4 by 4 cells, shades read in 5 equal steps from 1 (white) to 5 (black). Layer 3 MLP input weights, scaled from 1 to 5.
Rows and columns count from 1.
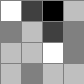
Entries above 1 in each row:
3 4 3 4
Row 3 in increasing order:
1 2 2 3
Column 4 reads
2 3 3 2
